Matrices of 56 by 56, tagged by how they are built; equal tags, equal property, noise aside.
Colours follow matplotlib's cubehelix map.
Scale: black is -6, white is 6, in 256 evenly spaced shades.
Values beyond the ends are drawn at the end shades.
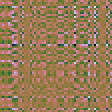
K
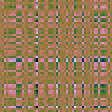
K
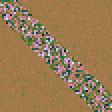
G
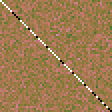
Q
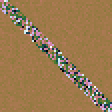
G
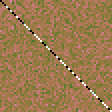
Q
